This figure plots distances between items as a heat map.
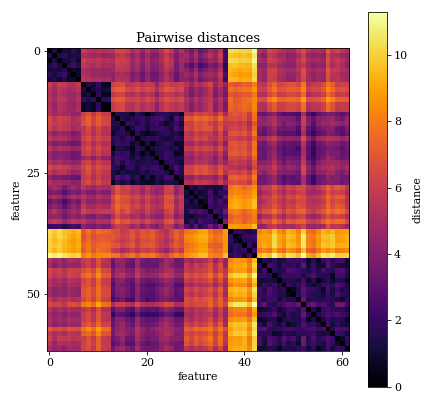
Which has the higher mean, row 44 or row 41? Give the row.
41
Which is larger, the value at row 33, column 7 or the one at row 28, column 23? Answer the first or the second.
the first
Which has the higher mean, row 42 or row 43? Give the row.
42
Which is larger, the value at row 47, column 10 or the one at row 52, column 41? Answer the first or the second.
the second
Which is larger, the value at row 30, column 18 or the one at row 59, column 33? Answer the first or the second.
the second
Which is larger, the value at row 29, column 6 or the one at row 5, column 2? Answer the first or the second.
the first
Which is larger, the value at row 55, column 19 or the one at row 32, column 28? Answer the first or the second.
the first
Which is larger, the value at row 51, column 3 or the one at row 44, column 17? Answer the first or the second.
the first
